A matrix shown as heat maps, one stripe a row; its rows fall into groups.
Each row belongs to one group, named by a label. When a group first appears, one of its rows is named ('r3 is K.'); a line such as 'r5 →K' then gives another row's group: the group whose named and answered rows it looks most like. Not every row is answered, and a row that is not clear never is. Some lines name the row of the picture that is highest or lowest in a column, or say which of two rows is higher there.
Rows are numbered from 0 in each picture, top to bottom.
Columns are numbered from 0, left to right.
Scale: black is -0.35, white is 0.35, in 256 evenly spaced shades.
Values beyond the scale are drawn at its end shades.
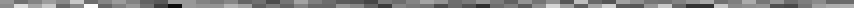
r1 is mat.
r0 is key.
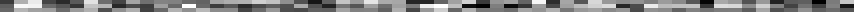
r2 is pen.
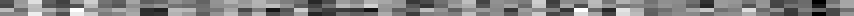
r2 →key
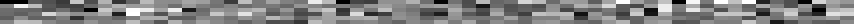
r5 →pen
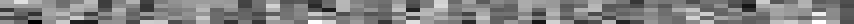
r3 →key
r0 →pen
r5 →key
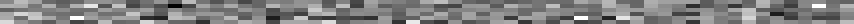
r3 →pen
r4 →key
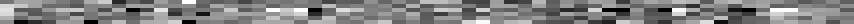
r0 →mat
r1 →pen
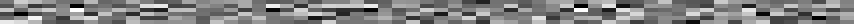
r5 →pen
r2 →key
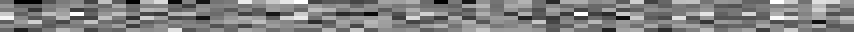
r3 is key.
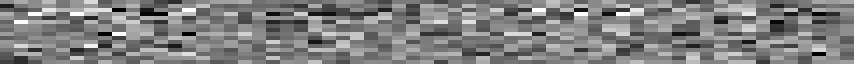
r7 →pen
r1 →pen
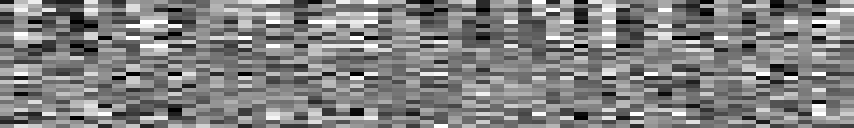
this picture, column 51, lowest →12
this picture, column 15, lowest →18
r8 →mat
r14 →key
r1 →pen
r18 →mat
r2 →mat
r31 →pen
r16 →pen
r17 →pen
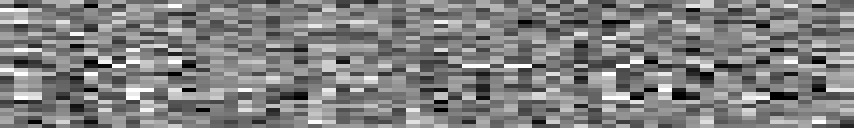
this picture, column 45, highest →15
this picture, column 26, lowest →0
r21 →mat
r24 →pen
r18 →mat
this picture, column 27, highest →16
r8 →key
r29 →key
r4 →pen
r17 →pen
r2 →pen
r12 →pen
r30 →key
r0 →key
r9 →pen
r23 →pen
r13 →mat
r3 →mat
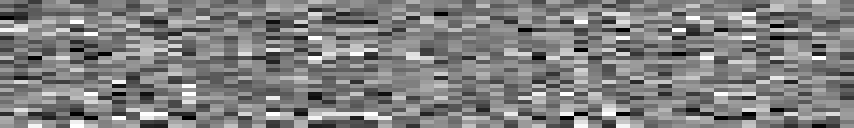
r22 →key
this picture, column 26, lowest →5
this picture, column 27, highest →29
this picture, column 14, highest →4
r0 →key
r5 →key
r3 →pen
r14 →key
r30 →key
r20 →mat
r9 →pen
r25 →mat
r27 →pen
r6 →pen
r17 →key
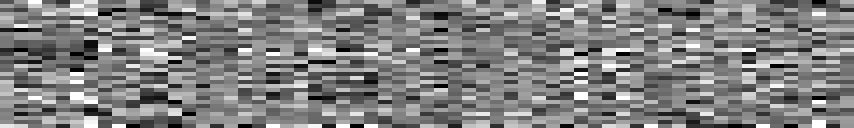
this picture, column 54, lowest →7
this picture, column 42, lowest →12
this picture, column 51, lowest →31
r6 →mat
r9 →mat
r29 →mat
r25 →mat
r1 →key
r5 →key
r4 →pen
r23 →key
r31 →mat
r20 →key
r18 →key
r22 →pen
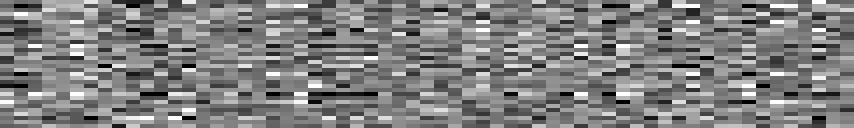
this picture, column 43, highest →28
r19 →mat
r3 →pen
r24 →key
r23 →key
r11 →key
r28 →mat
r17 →mat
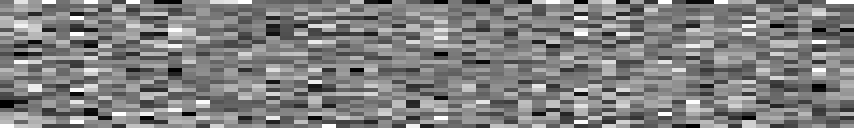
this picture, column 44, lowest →0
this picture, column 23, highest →31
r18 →mat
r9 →pen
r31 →pen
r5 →pen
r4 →key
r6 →pen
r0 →mat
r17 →mat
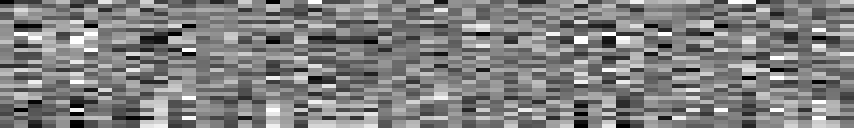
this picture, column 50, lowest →8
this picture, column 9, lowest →29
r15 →key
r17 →pen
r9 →key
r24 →mat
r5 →key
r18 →key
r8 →mat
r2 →pen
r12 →mat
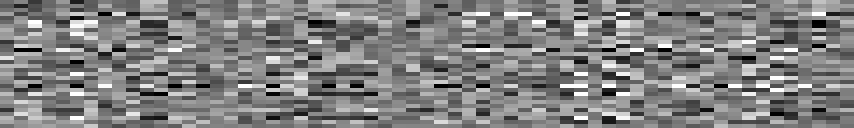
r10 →pen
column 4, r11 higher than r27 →Yes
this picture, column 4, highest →12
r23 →key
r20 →mat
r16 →pen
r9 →mat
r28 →pen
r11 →mat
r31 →mat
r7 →key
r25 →pen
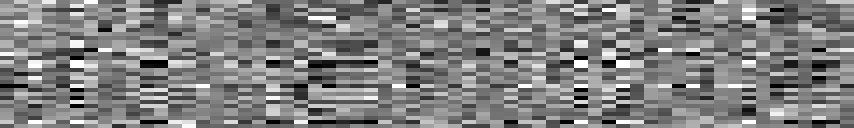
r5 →pen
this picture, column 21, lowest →21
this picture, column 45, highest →30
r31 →mat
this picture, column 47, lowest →7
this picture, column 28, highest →21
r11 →key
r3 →key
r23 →pen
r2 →pen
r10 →key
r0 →mat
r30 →key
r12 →mat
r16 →key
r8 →mat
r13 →pen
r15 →key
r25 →key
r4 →pen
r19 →key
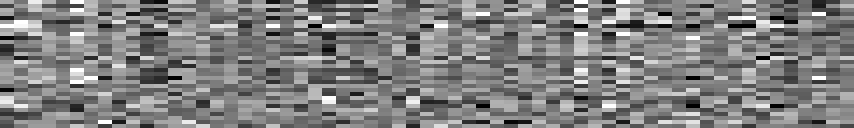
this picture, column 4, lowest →5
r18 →key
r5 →mat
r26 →pen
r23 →mat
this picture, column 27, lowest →19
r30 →mat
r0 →key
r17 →key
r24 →pen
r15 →mat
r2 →key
